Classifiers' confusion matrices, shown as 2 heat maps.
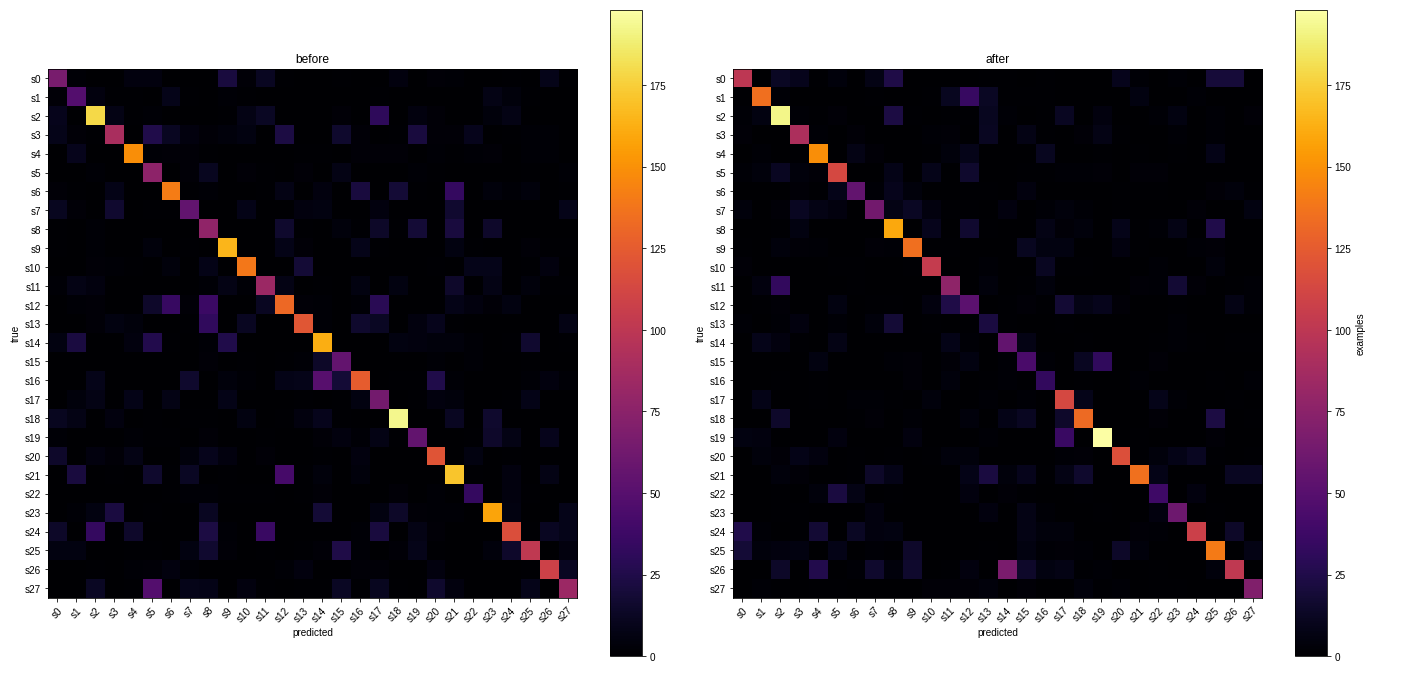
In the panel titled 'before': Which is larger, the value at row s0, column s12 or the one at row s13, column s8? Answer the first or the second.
the second
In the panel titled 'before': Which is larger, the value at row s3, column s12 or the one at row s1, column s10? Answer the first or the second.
the first
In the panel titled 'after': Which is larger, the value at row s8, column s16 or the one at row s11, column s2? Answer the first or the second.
the second
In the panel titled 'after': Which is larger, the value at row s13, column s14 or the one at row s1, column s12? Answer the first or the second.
the second
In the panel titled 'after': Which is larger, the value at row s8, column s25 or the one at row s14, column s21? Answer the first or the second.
the first
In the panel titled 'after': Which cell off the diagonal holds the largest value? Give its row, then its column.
s26, s14
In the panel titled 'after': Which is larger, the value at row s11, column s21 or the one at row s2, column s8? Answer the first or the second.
the second
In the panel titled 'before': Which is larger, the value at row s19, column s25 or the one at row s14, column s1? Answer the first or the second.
the second
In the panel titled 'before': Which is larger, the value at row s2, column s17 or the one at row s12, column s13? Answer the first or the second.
the first
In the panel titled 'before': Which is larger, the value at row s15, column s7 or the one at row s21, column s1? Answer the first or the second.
the second
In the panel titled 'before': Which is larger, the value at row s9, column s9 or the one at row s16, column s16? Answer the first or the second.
the first
